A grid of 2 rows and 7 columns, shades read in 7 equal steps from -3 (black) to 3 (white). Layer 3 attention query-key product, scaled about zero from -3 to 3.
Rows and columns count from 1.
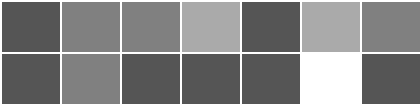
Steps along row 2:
up down same same up down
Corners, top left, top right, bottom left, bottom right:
-1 0 -1 -1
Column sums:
-2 0 -1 0 -2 4 -1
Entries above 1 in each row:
0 1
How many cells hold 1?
2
